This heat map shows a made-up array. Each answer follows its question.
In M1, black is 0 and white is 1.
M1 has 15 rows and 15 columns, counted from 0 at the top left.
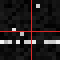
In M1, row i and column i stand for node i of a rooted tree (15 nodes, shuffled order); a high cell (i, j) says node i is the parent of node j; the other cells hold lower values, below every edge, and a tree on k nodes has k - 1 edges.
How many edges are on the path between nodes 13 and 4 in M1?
2
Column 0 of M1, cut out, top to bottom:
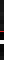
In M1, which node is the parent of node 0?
10
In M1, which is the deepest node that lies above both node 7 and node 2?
10
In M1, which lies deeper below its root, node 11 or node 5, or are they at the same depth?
node 5
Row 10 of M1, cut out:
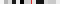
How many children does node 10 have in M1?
11
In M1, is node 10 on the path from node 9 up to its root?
yes
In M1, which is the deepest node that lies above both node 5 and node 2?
10
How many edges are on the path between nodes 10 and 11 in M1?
1
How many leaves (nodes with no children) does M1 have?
11
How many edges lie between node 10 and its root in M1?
0
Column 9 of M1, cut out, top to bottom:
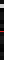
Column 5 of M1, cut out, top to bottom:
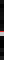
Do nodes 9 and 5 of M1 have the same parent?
no
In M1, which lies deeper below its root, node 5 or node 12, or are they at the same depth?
node 5
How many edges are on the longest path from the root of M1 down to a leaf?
2
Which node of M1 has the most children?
10
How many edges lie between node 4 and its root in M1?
1
